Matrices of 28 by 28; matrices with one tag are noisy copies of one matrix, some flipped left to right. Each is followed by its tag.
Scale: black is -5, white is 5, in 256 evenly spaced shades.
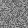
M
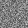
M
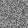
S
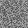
S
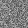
M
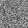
S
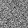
M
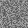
S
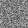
S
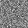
S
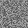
S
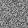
M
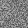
M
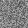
S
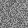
M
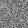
M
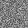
M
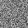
M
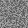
S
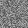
S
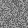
M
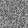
S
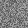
M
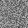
S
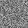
S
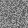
S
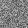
M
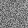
M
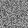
S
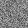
M
